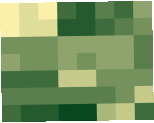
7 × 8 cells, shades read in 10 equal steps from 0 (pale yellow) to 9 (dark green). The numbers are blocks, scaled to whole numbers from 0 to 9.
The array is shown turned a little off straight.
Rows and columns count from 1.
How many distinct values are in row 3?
3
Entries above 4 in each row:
4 5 4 4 6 7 6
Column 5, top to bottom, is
8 8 4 5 2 6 9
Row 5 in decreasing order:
7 7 7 5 5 5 2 2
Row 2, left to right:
0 1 1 8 8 7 6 5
